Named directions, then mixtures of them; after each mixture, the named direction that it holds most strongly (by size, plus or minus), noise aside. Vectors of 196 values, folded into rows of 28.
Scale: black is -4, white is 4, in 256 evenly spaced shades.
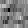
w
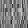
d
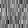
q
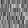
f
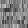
w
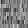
f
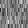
q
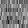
q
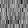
q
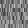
f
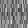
d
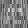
d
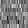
f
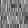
f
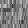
d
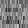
q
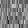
q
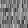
d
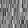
d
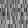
q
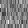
q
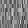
d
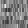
w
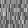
f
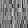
d
